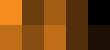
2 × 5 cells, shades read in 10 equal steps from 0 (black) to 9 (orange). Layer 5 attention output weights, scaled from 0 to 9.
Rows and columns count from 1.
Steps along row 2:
down up down down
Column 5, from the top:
0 1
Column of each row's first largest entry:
1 1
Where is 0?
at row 1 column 5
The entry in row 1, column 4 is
3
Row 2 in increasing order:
1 3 5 7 7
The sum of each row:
22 23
